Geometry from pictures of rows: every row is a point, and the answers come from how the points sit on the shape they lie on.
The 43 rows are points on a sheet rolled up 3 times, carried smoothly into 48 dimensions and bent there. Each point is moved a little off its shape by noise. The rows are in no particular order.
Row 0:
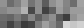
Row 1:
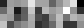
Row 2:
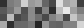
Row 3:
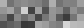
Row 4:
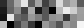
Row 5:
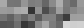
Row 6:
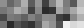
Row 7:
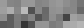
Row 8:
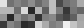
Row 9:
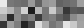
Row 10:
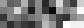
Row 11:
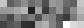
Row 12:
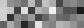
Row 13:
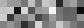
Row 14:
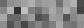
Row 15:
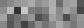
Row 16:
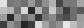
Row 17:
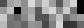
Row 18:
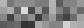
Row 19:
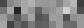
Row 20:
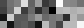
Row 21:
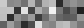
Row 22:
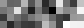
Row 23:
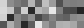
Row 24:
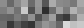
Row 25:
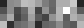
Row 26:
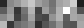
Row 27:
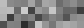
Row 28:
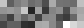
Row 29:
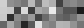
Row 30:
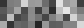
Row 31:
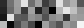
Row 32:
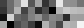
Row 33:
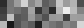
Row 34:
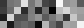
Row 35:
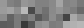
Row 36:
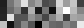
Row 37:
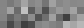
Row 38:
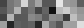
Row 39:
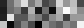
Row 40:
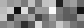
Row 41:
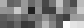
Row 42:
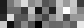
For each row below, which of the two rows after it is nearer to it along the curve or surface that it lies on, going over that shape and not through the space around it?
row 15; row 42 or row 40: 40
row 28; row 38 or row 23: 23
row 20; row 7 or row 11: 11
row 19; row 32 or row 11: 11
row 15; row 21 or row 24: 24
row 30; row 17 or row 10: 17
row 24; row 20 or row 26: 26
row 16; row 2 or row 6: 6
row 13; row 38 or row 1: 1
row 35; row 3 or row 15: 15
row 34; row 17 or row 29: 17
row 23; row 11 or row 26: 11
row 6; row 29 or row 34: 29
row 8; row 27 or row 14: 27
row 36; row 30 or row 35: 30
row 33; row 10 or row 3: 3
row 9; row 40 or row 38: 40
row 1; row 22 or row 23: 23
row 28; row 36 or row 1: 1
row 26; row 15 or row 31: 15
